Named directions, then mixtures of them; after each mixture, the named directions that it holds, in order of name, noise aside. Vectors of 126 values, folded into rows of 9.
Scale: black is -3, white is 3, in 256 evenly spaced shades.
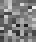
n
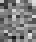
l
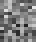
n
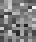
n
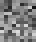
n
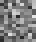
l, n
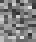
l, n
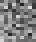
l, n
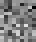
n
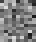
l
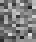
l, n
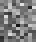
l, n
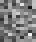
l, n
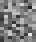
l, n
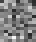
l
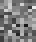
n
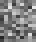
l, n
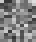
l, n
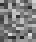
l, n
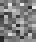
l, n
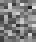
l, n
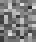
l, n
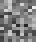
n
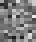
l
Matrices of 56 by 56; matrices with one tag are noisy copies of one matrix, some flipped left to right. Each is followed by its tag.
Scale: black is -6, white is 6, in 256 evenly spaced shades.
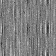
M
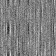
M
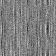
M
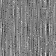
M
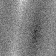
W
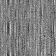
M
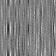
M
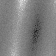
W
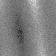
W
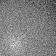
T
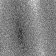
W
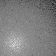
T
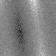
W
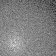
T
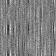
M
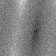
W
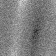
W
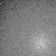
T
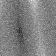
W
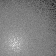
T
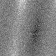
W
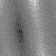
W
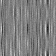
M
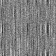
M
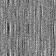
M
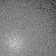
T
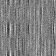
M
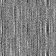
M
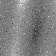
W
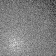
T
